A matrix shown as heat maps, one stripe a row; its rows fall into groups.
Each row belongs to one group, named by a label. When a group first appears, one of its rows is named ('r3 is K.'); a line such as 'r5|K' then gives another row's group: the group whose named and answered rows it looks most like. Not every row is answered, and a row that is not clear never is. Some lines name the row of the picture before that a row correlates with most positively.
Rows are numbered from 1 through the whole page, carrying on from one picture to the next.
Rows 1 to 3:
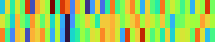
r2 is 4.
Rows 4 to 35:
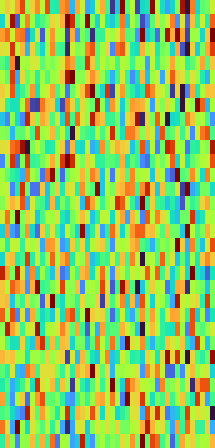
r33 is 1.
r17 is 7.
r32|4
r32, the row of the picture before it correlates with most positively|3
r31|4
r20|7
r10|1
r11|7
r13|4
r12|1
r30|1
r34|4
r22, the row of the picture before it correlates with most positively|1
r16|1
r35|7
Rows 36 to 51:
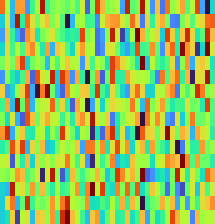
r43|4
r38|7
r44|1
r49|1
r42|7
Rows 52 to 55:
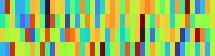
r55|1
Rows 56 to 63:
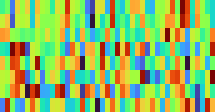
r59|1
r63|7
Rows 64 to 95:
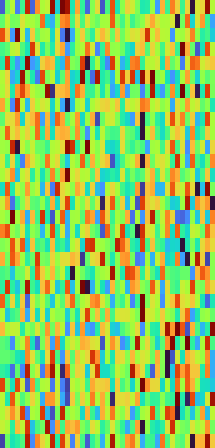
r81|1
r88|7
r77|7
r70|7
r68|7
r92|1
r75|1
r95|4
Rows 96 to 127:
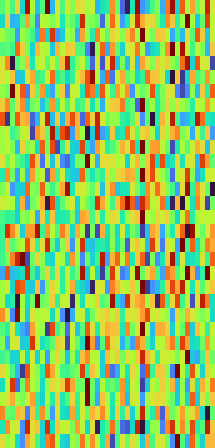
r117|4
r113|7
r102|1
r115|7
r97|7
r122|1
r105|4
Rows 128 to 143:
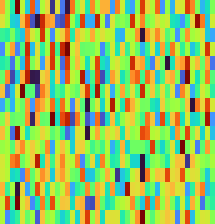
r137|4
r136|4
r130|1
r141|4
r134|7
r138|7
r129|7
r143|7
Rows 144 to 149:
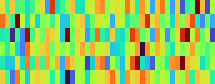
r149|4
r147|1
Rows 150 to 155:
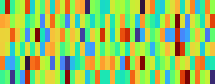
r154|4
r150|7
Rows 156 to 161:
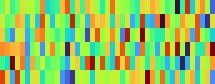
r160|1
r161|4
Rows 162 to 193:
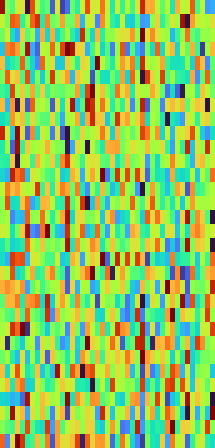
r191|1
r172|4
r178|7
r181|1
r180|1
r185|1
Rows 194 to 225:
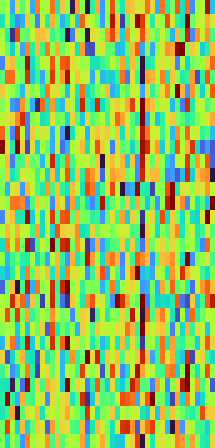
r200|1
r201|7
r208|1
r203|4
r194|4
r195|7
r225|1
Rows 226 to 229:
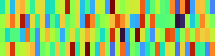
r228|7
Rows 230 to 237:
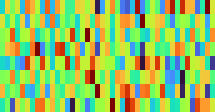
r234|1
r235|1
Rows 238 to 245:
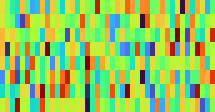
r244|4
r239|1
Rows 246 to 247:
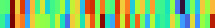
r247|1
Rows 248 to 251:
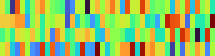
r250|7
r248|4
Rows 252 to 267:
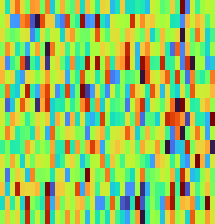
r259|7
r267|7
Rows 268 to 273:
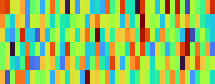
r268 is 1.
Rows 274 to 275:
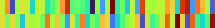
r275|1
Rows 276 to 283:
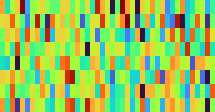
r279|4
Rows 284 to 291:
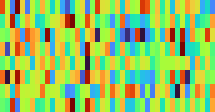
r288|4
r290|4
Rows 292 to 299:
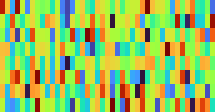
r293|1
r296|4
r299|4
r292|4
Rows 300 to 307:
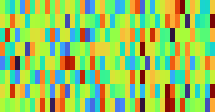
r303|4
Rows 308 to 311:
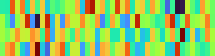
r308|1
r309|7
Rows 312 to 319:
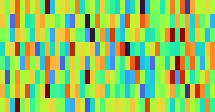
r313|4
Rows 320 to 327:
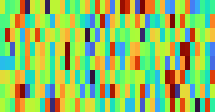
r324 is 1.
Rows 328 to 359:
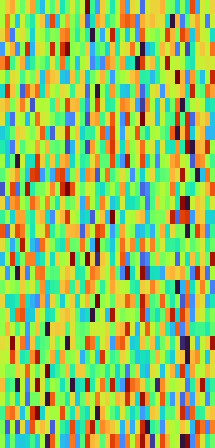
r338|4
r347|4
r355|4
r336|4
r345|7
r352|1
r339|4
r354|7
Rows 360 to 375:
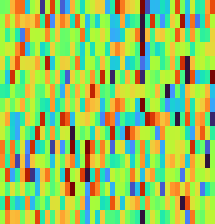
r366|1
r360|1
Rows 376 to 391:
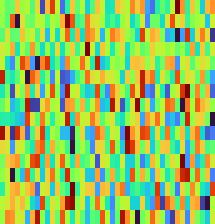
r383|7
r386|4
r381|4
